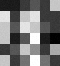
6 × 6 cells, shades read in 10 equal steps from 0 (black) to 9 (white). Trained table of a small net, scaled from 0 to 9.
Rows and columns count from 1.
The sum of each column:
32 12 31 41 14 19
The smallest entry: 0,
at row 4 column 6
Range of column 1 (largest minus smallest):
7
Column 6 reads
7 2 2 0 6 2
